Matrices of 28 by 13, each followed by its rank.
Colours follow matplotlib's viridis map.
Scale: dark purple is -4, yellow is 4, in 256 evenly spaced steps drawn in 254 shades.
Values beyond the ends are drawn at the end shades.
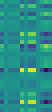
one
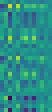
two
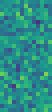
full rank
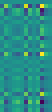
one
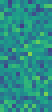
full rank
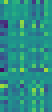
two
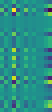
one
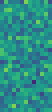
full rank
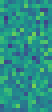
full rank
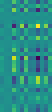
one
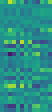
two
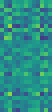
two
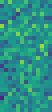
full rank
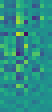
two
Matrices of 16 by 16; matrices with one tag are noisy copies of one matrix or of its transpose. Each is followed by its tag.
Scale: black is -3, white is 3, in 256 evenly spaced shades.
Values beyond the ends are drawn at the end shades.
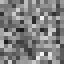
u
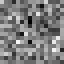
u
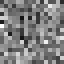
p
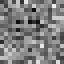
p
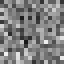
p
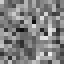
u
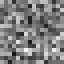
u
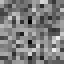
u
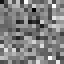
p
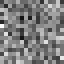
p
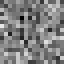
p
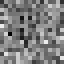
p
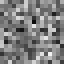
u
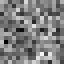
u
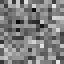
p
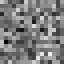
u
